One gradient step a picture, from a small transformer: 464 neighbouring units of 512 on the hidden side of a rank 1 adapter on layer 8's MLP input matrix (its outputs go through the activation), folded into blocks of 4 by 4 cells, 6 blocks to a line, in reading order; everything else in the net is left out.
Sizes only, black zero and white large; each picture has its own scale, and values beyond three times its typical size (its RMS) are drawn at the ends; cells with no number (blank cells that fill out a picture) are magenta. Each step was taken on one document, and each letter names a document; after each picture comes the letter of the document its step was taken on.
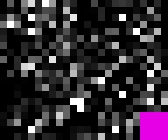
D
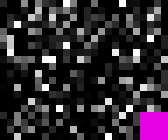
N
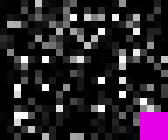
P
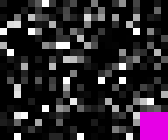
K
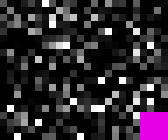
K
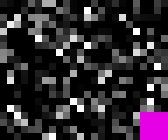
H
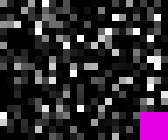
D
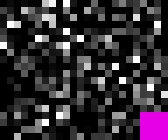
D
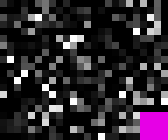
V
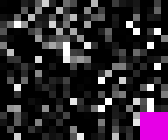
K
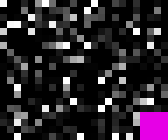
K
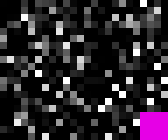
N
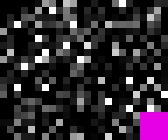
N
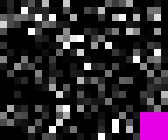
D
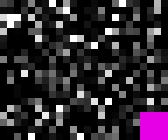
D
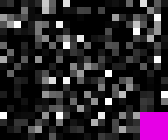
V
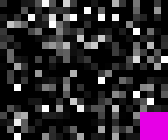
H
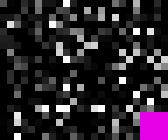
P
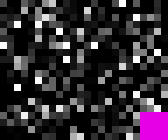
P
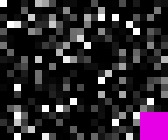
H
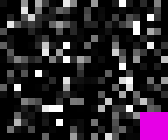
N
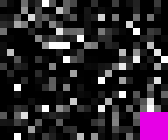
K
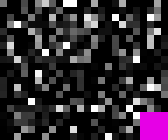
N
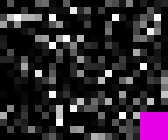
V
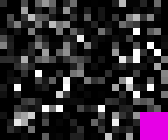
N
